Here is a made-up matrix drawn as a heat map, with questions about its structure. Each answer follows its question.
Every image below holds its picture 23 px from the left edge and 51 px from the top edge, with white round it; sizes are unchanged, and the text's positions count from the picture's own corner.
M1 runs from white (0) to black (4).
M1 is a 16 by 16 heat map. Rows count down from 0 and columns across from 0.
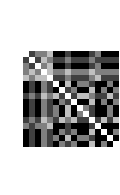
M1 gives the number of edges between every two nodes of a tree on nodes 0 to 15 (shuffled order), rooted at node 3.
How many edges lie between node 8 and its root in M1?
2
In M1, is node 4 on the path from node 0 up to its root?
yes
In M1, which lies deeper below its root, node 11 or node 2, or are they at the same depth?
node 2
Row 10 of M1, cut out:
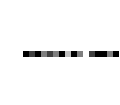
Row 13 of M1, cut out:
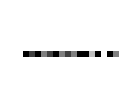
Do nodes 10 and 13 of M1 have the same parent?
no
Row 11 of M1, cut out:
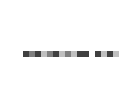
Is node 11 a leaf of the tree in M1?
no
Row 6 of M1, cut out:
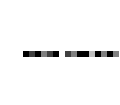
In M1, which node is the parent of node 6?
11
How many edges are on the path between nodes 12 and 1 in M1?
3
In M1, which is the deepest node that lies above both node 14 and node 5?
7
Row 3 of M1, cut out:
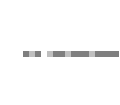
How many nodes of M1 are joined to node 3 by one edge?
4
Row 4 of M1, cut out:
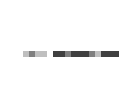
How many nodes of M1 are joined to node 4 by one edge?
4
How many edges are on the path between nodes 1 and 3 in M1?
1
